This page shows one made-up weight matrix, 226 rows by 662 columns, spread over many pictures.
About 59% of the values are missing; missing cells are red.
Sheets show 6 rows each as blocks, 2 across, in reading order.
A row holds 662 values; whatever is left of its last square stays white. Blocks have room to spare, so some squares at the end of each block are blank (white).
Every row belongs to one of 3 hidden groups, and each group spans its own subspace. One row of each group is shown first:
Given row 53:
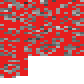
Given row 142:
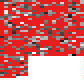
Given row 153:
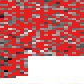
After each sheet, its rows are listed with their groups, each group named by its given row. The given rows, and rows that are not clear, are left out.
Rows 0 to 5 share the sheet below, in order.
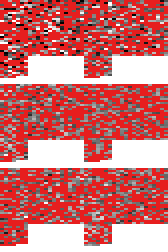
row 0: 53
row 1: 53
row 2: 153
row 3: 142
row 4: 53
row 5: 153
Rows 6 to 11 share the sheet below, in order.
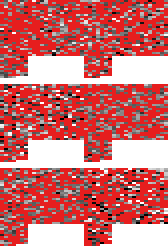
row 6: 142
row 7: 142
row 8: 142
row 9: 153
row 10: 53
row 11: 142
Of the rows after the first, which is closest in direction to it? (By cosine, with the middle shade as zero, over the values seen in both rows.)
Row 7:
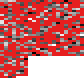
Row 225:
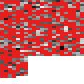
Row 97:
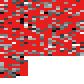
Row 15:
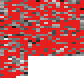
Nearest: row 15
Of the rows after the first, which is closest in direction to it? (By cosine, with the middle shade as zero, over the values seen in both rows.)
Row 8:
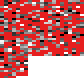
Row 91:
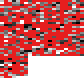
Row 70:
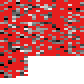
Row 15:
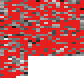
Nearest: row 15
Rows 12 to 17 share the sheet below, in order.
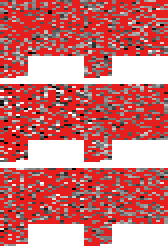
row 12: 153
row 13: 142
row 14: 53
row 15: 153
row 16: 53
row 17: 153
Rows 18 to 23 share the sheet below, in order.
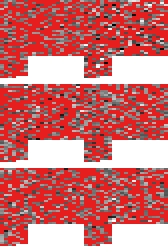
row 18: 142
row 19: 53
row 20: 53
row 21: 153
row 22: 53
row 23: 153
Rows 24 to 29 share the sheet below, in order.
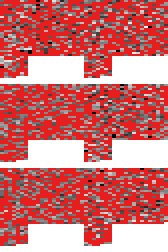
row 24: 153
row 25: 142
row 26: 153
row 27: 153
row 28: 53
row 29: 142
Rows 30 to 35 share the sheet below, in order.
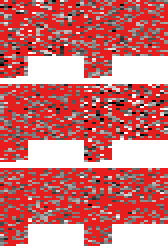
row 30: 153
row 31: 153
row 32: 53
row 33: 142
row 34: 153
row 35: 53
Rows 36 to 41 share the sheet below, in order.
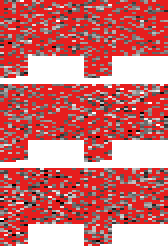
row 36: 53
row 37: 53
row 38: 53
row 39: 53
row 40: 142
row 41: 153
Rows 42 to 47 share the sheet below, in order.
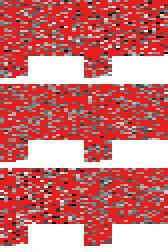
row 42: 142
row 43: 142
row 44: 142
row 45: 153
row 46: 142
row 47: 53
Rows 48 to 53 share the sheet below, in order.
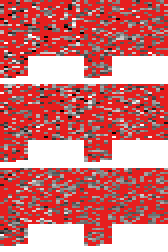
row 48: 142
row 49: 153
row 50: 142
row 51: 153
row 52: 153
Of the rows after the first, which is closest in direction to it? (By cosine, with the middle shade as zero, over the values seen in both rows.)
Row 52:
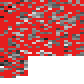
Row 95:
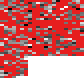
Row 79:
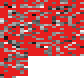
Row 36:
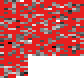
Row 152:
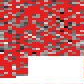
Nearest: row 36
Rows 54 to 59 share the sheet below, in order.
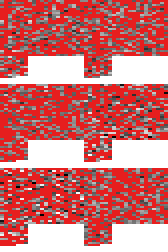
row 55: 153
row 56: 142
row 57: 153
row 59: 142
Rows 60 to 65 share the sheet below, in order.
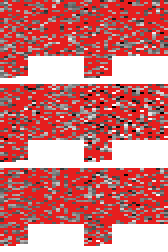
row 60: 142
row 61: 142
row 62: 53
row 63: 53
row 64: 53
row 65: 153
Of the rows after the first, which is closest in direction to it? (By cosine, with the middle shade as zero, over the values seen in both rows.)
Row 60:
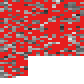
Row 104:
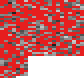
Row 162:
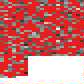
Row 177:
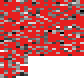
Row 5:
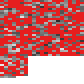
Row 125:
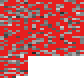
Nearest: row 104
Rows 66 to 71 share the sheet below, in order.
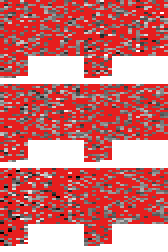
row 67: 142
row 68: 142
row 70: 153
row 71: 153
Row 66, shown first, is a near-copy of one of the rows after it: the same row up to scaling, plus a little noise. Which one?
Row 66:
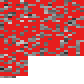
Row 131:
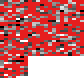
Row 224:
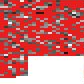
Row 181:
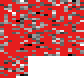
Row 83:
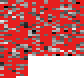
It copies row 224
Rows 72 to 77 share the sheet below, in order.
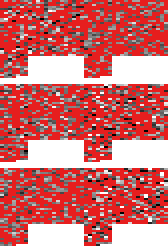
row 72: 153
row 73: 53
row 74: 53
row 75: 53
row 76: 142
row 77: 142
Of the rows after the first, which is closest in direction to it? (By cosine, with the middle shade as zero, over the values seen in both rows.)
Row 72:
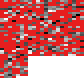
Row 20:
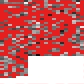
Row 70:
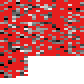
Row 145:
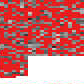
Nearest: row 145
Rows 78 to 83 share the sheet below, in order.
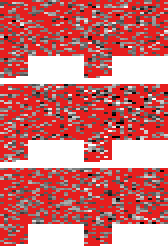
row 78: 53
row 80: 142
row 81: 153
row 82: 53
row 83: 53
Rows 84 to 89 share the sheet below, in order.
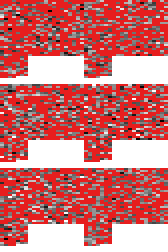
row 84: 153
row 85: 142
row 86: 53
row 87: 142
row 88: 153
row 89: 153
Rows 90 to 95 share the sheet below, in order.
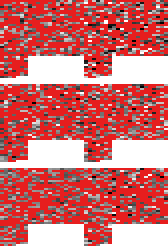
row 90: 53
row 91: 53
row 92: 153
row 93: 142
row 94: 142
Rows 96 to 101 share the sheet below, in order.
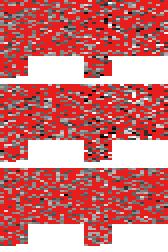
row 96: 142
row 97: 53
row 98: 153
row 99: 153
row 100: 142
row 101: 153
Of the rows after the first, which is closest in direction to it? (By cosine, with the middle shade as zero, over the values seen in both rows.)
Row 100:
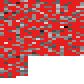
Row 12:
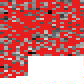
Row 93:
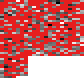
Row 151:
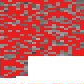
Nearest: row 93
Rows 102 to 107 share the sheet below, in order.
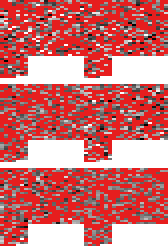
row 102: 153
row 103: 142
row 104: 142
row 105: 53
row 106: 53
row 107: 142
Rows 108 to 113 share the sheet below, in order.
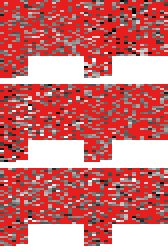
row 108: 142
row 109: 153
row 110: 153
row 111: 153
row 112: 153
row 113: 153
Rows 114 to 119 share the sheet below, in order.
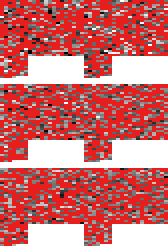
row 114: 153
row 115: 153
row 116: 53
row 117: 142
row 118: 142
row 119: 153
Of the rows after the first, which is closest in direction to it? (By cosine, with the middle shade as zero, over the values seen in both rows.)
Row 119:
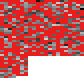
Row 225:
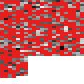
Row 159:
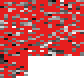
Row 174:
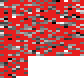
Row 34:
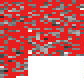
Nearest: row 174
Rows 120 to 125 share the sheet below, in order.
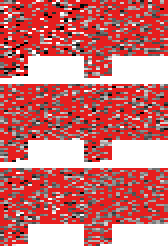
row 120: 142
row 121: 53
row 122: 142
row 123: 53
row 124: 53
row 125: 142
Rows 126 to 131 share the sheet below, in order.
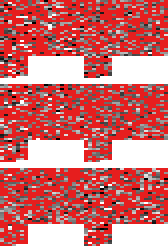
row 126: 53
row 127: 53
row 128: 53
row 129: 153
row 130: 153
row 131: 53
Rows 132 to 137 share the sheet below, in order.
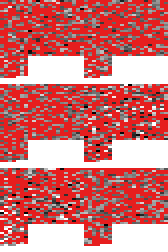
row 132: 153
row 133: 153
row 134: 53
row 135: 142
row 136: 153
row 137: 142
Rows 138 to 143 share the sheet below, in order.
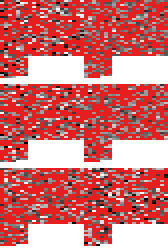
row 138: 142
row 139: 153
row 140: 142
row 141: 53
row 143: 53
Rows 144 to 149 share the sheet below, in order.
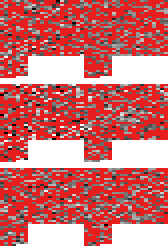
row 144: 142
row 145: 142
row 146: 142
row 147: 153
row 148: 142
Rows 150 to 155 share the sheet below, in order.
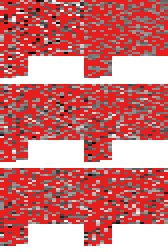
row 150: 153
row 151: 142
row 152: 142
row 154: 153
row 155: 53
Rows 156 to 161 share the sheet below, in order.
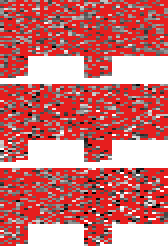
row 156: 142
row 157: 142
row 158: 153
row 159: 153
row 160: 53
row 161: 53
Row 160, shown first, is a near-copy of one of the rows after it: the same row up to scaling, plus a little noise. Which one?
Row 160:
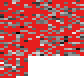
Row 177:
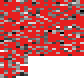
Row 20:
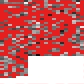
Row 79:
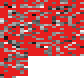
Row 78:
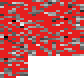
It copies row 78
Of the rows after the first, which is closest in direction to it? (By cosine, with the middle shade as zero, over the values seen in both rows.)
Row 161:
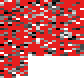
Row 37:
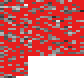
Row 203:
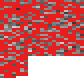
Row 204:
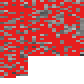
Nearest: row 37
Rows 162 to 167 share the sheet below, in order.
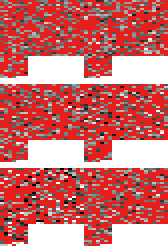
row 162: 153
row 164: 53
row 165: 53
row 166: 53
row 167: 153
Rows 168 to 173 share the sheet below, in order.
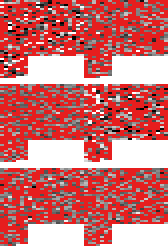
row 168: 53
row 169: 142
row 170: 153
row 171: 53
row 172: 153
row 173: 142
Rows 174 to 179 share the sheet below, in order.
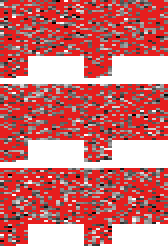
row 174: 142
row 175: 142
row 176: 142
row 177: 53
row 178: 153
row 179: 142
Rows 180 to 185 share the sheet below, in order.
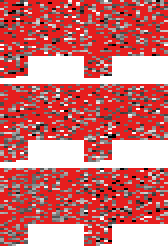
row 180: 53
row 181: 53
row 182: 142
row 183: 153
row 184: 142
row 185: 153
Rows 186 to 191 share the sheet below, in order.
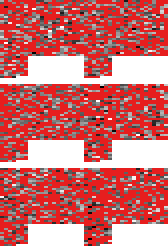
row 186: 142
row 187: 142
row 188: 142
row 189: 142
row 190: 142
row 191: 153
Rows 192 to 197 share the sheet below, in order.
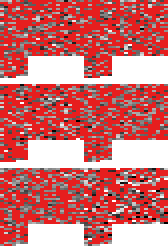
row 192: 142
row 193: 53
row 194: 142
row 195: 142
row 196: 53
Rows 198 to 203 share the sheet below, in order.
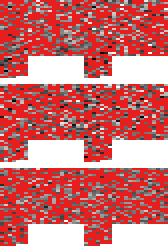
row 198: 153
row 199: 153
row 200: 142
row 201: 142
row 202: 153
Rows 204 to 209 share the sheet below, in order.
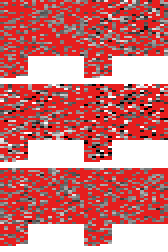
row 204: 142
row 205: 142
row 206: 153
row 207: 142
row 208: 153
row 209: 53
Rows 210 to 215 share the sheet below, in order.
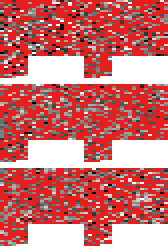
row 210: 142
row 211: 142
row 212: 153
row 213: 142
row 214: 153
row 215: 142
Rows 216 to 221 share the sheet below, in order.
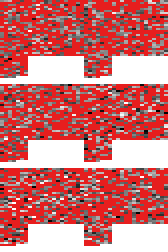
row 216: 153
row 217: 142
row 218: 53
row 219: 153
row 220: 53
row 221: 53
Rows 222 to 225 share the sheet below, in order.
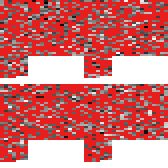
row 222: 142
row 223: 142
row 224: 53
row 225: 153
